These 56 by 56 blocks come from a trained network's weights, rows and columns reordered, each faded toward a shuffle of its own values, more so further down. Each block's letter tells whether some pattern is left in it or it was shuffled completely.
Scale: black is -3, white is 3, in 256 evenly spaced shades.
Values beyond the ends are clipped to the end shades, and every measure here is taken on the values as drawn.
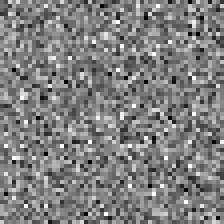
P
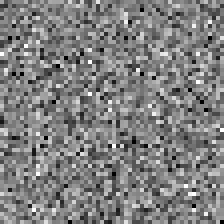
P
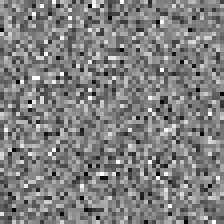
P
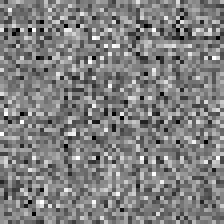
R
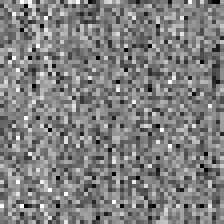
R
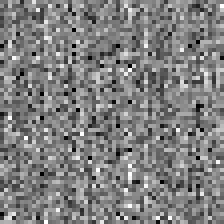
R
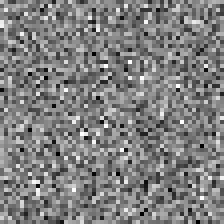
P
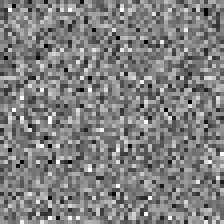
R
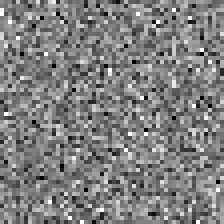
P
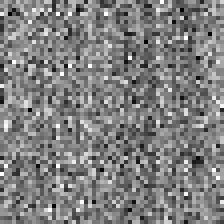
R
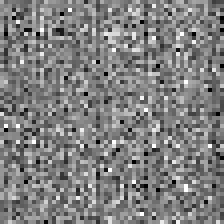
R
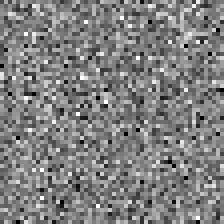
P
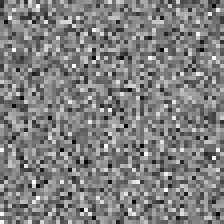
P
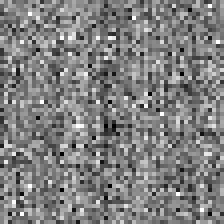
R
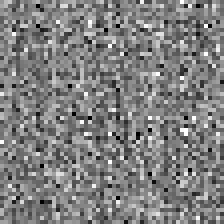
R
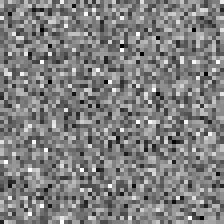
P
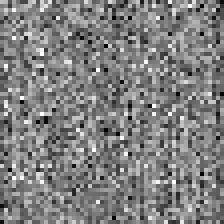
R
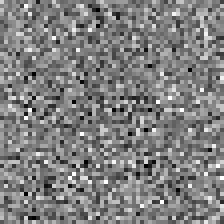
R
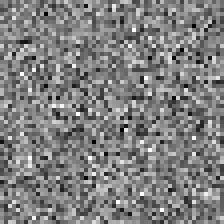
P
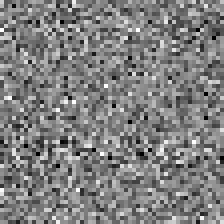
R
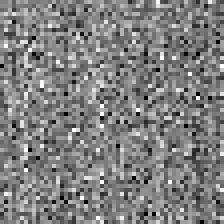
R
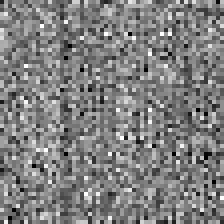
R
